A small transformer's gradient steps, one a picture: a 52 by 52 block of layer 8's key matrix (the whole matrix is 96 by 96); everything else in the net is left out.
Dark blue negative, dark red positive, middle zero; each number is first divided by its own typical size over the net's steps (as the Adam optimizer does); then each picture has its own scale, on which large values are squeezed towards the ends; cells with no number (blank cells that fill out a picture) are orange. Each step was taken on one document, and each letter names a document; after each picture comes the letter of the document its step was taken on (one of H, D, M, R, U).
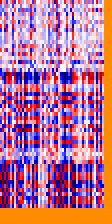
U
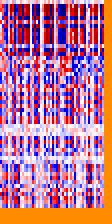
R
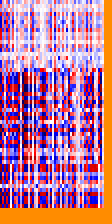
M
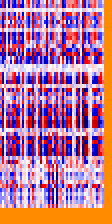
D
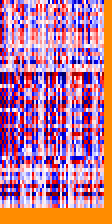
U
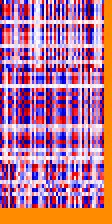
R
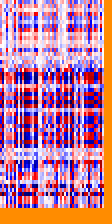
U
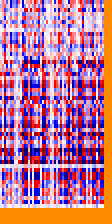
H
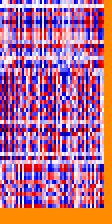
M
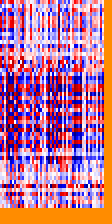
M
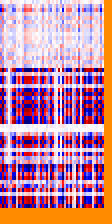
R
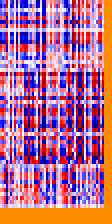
H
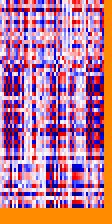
M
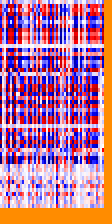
R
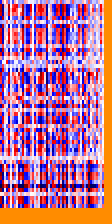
U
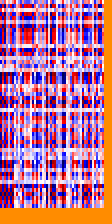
U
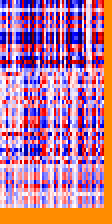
H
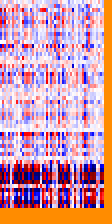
D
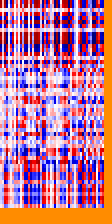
H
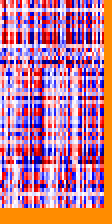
H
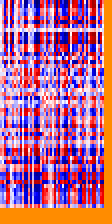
H
